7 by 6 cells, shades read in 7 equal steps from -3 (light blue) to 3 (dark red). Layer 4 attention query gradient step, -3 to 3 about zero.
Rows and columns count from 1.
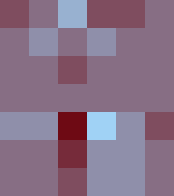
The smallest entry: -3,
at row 5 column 4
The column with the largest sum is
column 3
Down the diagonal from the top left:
1 -1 1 0 -1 0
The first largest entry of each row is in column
1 1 3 1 3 3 3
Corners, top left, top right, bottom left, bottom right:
1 0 0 0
